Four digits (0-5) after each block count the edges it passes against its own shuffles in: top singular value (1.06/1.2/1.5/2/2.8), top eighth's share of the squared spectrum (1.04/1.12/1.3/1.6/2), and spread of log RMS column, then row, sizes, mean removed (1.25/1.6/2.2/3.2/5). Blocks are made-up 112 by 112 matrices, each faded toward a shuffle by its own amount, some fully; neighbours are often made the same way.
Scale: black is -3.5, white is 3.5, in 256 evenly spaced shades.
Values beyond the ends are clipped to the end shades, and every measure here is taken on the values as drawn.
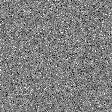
0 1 0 0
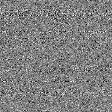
1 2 0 3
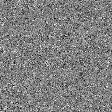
1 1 0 2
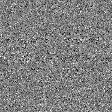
0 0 0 2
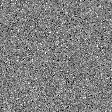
0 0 0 0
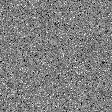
0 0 0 0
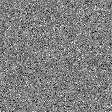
0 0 0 0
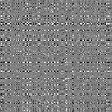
5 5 4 4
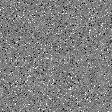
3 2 0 0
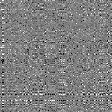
5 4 3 3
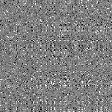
4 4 2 3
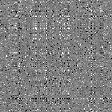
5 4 2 2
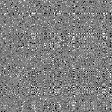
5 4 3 3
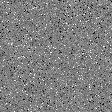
0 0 0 0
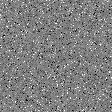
0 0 0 0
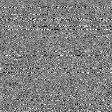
2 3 0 4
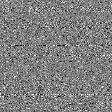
2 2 0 3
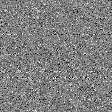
1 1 0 2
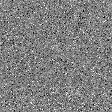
0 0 0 1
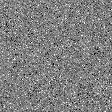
1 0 0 0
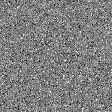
2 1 0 0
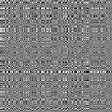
5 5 4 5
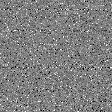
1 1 0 2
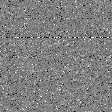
3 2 0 2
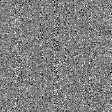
2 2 3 0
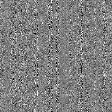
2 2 4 0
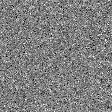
0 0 1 0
